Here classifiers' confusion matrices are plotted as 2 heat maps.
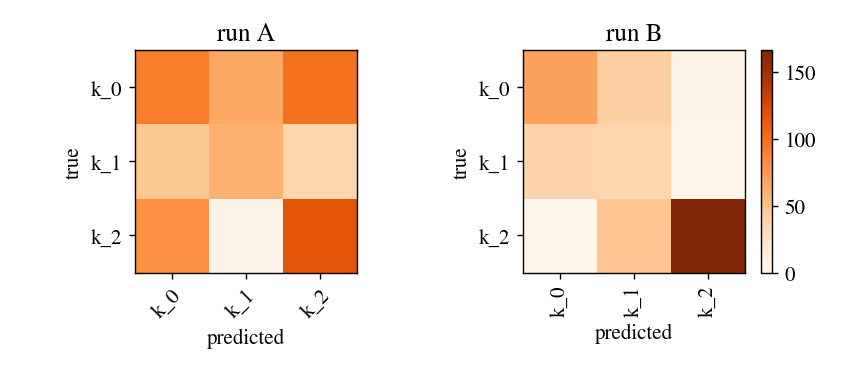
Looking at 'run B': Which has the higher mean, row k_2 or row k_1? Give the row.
k_2
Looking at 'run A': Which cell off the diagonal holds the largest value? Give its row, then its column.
k_0, k_2
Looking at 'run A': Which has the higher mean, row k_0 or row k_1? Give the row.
k_0
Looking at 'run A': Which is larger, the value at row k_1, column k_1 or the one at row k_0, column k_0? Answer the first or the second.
the second
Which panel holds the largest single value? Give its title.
run B
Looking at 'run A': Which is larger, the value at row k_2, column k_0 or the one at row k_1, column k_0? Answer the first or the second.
the first
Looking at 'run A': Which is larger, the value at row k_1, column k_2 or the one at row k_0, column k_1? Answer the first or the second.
the second
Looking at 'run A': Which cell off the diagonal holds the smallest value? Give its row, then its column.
k_2, k_1
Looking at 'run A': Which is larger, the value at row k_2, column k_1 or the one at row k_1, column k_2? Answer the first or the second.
the second
